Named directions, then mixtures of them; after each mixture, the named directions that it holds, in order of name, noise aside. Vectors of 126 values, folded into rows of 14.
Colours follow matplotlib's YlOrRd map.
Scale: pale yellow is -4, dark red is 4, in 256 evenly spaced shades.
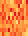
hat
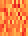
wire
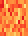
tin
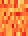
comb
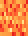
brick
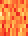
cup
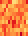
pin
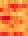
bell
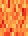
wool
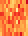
hat, pin, wool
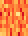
comb, cup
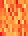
tin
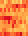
bell, pin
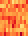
bell, pin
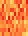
hat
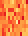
hat, pin, tin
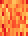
cup, pin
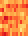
bell, cup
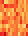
bell, comb, cup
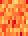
pin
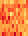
bell, hat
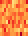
pin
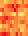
bell, cup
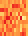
bell, wire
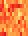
bell, tin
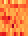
bell, comb, pin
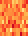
brick, pin, wool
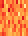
tin, wire
